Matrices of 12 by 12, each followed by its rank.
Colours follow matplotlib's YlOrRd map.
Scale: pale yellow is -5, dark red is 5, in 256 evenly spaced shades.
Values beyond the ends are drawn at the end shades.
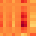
one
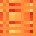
one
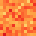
full rank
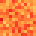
full rank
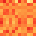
two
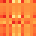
one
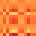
one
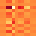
one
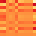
one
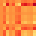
one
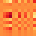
one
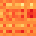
two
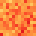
full rank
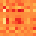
two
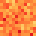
full rank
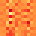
two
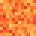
full rank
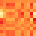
two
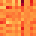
two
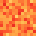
full rank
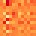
two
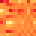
two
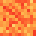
full rank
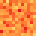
full rank
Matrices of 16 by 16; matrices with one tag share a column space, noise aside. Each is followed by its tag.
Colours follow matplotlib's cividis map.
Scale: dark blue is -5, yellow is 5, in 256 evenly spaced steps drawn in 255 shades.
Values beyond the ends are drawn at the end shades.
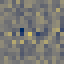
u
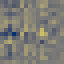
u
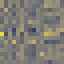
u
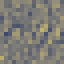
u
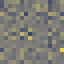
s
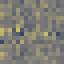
u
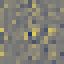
u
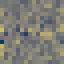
u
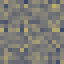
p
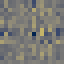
u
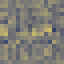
u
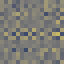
s
